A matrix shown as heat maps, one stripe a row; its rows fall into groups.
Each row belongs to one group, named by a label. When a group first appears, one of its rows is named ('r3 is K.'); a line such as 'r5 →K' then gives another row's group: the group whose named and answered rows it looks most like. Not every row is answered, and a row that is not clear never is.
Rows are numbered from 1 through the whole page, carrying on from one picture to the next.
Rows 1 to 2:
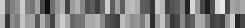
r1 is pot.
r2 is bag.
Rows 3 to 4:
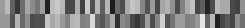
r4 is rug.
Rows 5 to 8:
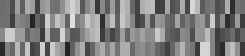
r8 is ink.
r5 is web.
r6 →rug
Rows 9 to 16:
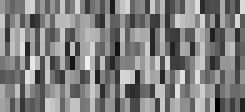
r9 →pot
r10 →rug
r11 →bag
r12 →bag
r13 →bag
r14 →web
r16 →rug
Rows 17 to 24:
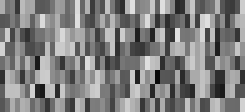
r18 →ink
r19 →rug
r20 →rug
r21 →web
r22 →ink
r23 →bag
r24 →pot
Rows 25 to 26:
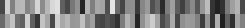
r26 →web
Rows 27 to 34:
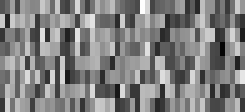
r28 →bag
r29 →ink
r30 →ink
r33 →web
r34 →ink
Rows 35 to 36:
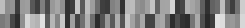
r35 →pot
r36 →pot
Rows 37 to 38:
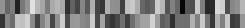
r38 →web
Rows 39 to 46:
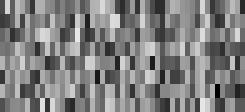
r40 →ink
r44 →web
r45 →rug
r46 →ink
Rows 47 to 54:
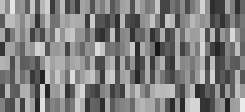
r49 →rug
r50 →ink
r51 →rug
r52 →rug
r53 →pot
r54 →pot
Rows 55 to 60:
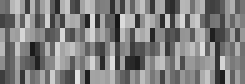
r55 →bag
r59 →rug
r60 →ink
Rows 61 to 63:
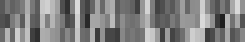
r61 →ink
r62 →ink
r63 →web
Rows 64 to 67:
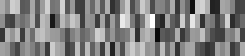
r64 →bag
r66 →ink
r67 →pot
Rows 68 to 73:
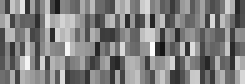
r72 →pot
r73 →pot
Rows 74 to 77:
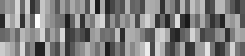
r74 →web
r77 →bag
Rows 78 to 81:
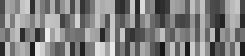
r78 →ink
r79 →ink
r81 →ink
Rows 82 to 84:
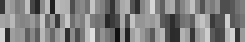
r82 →web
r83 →bag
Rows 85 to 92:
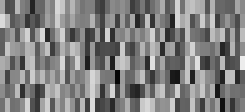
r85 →rug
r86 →rug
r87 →pot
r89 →pot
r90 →bag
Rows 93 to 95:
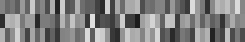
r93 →pot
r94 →web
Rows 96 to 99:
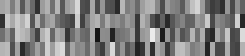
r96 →web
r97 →ink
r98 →web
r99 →rug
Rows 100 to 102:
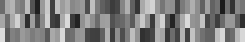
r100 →web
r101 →bag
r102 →pot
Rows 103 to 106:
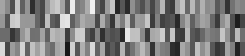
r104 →bag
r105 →pot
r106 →bag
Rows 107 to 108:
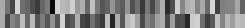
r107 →rug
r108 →pot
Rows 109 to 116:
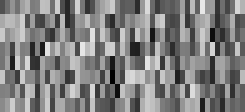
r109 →ink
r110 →bag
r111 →bag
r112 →rug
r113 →web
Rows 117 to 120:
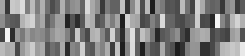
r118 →pot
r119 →ink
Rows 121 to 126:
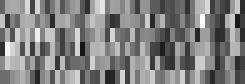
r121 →ink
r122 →bag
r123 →ink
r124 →ink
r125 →bag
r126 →web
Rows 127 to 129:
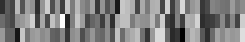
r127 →web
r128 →pot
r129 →pot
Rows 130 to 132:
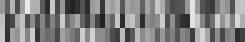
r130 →pot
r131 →pot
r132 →bag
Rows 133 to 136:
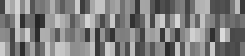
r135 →web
